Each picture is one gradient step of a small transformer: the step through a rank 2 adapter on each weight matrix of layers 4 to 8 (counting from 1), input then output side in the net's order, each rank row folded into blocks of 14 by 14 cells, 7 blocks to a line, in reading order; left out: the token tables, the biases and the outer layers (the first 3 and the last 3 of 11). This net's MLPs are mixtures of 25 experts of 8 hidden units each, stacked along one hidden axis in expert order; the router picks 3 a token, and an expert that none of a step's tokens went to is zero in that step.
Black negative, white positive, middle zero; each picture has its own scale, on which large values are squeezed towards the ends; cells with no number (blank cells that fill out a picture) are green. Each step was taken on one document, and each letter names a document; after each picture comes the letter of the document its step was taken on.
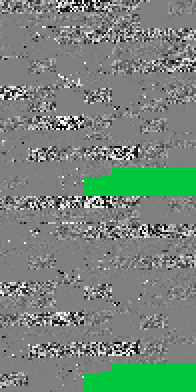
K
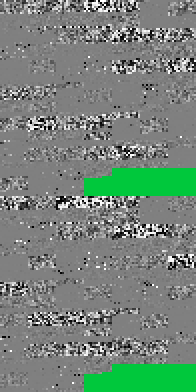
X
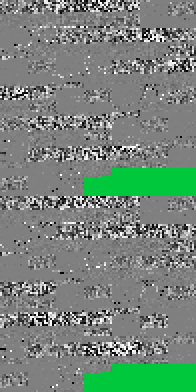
X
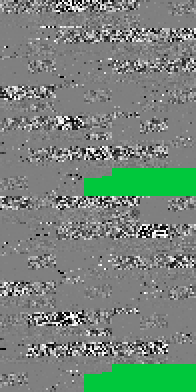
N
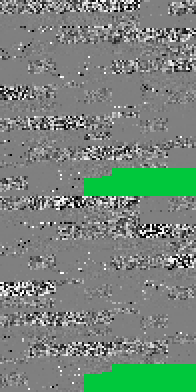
X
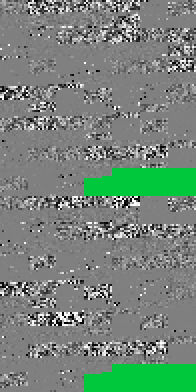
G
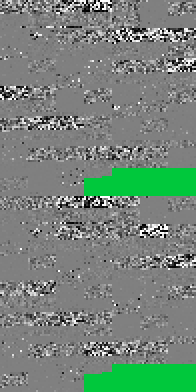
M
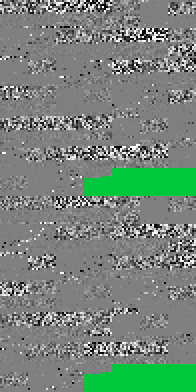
N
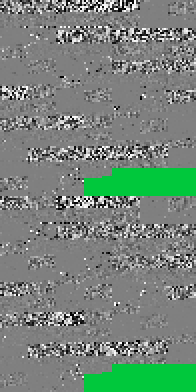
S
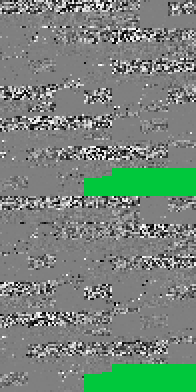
K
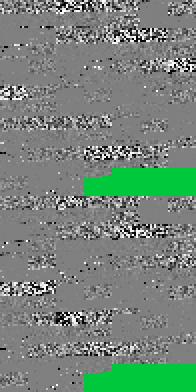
N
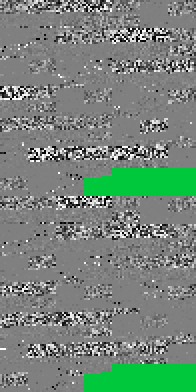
N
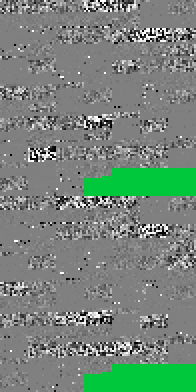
X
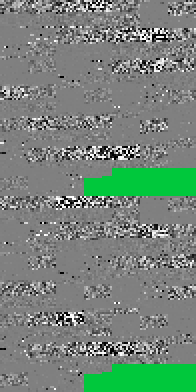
N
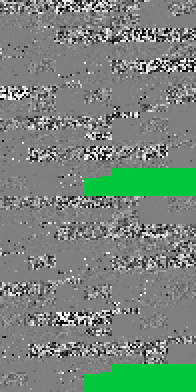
G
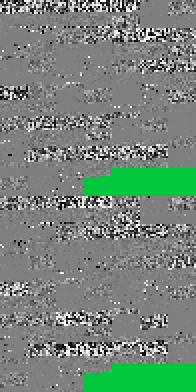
X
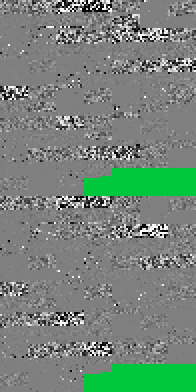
M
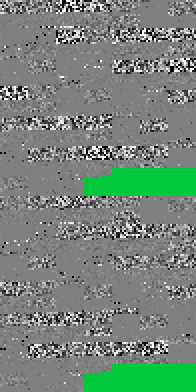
N
